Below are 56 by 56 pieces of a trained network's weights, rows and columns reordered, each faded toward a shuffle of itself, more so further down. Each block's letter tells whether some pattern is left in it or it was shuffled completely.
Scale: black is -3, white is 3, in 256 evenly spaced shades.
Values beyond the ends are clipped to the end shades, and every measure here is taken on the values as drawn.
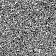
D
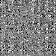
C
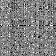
C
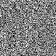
C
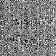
C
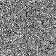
D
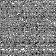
C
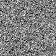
D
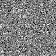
C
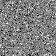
D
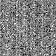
C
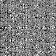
C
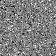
D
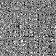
C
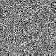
C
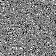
D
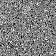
D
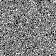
D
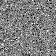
D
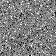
D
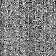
C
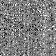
C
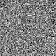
C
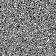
D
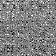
C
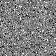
D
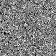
D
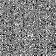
C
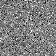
D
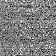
C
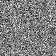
D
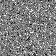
D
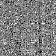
C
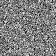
D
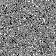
D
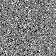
D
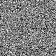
D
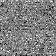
C
